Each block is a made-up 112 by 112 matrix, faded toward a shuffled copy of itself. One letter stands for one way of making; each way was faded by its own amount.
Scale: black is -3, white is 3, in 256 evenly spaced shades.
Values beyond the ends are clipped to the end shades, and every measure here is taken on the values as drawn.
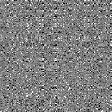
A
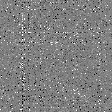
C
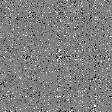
C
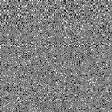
A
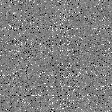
C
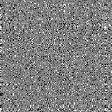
A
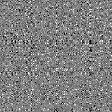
A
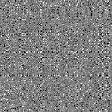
A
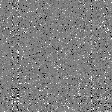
C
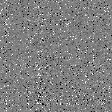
C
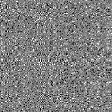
A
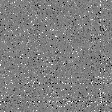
C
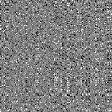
A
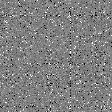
C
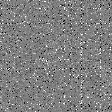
C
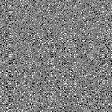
A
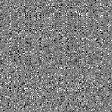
A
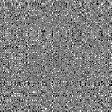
A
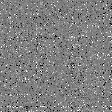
C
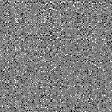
A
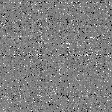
C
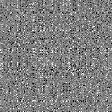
A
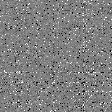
C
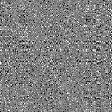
A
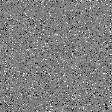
C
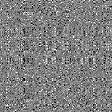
A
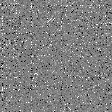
C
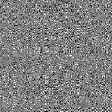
A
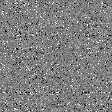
C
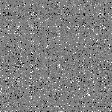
C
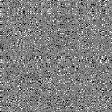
A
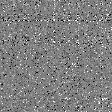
C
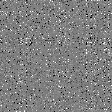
C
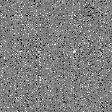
C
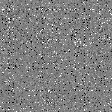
C
